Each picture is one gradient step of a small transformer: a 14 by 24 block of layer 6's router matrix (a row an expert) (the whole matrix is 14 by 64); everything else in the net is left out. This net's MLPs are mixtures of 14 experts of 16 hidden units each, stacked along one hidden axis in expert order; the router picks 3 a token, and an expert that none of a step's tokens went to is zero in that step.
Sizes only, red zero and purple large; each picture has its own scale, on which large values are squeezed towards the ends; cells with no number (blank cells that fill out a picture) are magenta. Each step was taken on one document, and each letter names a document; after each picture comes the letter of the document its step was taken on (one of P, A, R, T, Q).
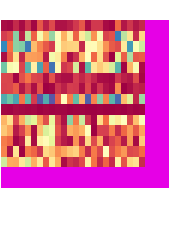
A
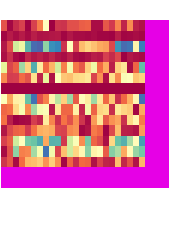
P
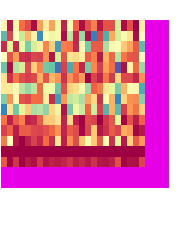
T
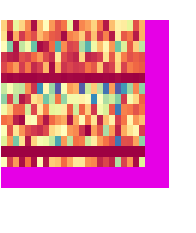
T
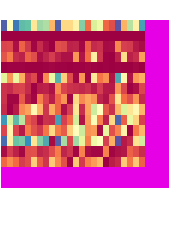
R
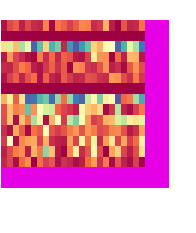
P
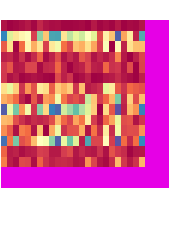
T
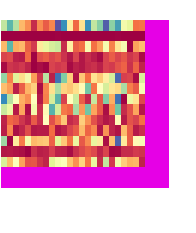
R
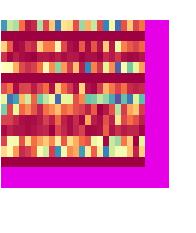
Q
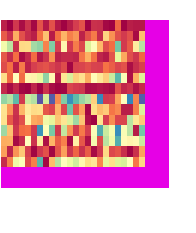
A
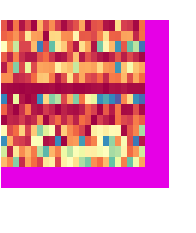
A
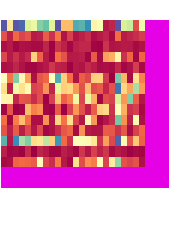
R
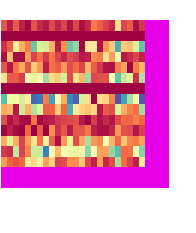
P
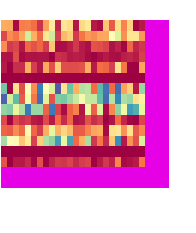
T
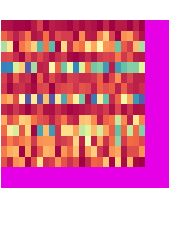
A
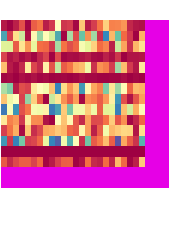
T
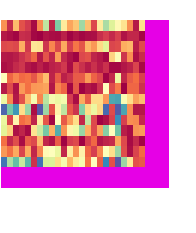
Q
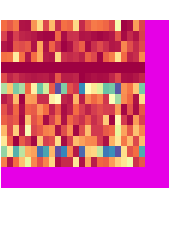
Q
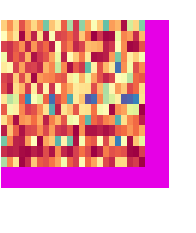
Q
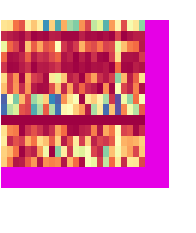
R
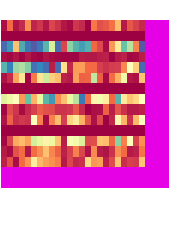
P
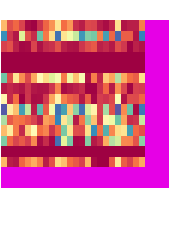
T
